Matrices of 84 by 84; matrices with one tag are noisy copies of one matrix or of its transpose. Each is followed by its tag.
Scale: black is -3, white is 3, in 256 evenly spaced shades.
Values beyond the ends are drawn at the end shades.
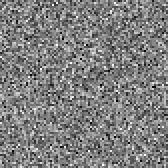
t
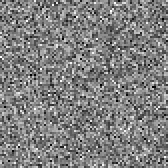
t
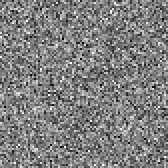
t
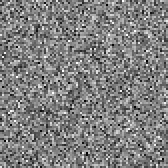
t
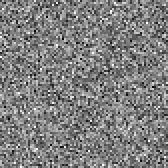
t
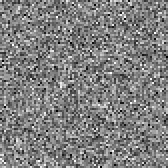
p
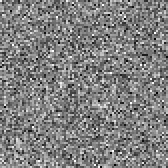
p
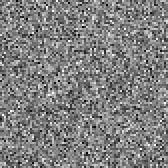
t
